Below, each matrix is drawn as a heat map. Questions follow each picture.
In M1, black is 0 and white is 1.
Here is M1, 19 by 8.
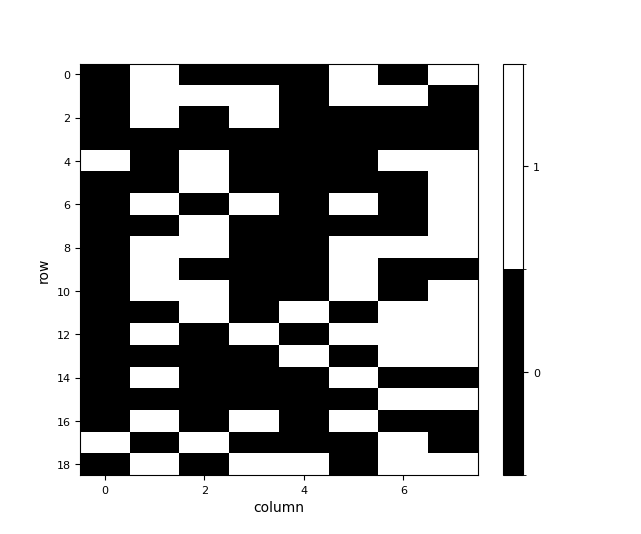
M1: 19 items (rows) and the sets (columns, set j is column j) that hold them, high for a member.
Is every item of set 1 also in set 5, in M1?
no
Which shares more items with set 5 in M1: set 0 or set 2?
set 2
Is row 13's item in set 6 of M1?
yes
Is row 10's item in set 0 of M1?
no
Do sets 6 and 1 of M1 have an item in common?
yes
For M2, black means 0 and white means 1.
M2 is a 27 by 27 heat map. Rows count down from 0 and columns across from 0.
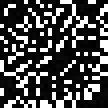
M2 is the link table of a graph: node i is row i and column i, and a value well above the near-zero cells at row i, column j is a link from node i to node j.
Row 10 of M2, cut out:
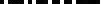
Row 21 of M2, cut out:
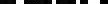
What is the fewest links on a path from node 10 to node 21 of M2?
3
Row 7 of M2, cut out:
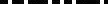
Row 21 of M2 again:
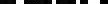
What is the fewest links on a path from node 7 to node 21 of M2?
3
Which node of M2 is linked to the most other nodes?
node 6
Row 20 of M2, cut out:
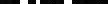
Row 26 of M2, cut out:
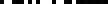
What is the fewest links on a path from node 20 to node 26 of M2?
2
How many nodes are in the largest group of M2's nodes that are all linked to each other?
5
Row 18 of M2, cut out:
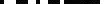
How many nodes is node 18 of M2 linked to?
10
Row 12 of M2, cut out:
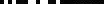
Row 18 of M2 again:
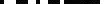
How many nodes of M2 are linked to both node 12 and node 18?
7
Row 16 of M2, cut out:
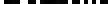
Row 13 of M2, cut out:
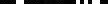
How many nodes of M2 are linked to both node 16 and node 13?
2
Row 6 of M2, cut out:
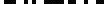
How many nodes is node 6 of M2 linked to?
12
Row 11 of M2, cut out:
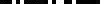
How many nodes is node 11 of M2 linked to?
8
